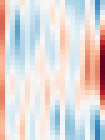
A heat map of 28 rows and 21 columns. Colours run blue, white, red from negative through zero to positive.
Ninth with the highest average: middle right. Grain: streaks running down. Lone odd cells: none. Slope: none.
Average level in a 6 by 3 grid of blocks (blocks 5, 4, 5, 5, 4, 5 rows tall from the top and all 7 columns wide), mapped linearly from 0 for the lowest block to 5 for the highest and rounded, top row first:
2 2 1
1 2 3
1 2 5
3 3 5
3 2 3
3 1 0
